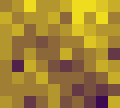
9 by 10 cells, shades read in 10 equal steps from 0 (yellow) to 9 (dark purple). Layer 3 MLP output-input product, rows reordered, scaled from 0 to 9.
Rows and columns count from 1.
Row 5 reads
3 5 3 5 5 2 5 4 3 7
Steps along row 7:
down up down up same same up down down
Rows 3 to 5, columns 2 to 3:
2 5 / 5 5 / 5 3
